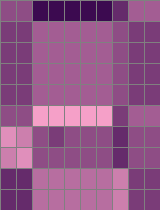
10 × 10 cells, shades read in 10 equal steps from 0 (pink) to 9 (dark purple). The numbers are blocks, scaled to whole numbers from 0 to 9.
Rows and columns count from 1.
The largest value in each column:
7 7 9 9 9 9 9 7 6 6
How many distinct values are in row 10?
4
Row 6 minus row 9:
-2 -2 -3 -3 -3 -3 -3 4 -2 -2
